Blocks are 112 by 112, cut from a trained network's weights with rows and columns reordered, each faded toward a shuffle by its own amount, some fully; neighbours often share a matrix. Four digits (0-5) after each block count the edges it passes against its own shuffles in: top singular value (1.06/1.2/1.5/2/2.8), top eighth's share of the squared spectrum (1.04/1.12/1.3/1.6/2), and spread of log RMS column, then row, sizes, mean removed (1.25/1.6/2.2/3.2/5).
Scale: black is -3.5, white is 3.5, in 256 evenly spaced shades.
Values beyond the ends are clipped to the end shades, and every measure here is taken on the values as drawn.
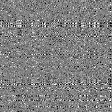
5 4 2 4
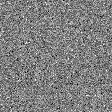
2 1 0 0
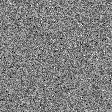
0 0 0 0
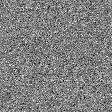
1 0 0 0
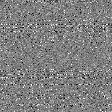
4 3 0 3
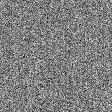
2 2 0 0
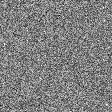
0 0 0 0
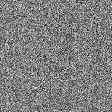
2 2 0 0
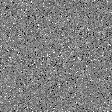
2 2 0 1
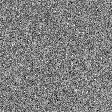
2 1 0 0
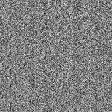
3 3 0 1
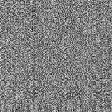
4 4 1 1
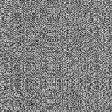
4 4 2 2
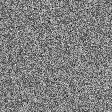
0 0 0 0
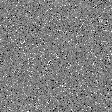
1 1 0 1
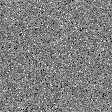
0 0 0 0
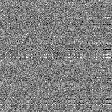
4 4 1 2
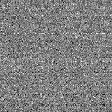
4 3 1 2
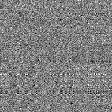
4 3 1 2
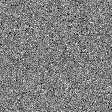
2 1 0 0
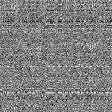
4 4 1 3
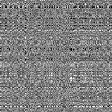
5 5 2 3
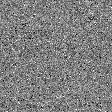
1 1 0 0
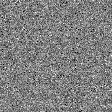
2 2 0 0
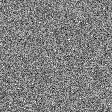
0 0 0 0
